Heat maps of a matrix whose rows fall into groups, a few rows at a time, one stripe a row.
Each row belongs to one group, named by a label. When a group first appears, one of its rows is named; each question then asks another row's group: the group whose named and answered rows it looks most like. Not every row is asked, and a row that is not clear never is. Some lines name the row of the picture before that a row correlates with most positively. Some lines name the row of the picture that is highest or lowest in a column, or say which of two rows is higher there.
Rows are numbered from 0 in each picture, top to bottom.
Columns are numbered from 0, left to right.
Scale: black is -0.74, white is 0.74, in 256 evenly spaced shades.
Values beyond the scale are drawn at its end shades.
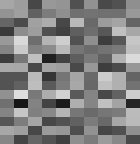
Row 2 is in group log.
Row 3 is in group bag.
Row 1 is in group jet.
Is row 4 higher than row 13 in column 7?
No
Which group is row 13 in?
bag
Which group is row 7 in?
jet
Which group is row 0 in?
jet
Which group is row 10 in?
jet
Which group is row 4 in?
jet
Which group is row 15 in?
log
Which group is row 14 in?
jet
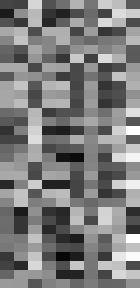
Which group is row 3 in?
jet
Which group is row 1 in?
bag
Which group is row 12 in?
bag
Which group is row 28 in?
bag
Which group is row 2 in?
log
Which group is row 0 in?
log
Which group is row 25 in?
log
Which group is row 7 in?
jet
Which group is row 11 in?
jet
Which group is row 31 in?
jet
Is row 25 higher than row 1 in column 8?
No
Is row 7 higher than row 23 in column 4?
Yes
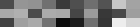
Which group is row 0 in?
bag
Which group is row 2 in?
bag
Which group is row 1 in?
jet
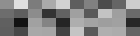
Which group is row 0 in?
jet
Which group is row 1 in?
log
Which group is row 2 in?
log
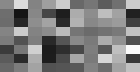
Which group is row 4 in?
log
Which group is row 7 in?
bag
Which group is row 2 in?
log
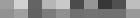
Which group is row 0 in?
jet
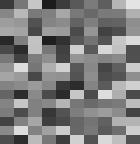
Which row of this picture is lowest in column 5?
9
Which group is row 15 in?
log
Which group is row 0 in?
bag
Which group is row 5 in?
log
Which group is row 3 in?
jet
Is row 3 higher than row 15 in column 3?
Yes
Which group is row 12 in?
log
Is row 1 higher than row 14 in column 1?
No
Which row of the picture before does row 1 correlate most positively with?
1
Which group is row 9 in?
bag
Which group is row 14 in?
jet
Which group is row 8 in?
jet
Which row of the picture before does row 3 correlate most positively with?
0
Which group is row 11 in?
jet
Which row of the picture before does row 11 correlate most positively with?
1
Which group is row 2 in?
jet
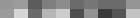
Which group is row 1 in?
jet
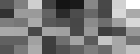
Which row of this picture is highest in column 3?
3
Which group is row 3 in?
jet
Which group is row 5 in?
bag
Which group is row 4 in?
log
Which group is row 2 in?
bag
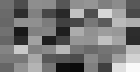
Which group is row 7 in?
bag
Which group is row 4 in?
log
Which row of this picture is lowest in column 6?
1
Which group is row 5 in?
jet
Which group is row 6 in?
bag
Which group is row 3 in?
log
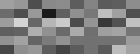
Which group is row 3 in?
log
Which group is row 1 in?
log
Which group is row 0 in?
jet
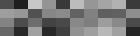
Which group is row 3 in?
log
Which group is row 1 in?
jet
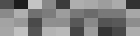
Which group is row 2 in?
jet
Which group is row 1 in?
jet
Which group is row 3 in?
jet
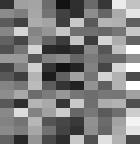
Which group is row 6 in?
jet
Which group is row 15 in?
log
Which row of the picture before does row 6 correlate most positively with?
2
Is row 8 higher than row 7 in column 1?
No
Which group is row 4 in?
log
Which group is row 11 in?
log
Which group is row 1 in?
bag
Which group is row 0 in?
bag
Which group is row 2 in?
log
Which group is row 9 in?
bag
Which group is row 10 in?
jet
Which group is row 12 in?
jet
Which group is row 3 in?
jet
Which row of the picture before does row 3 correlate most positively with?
1
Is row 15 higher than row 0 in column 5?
Yes
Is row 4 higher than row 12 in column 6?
No
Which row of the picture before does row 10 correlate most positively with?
1
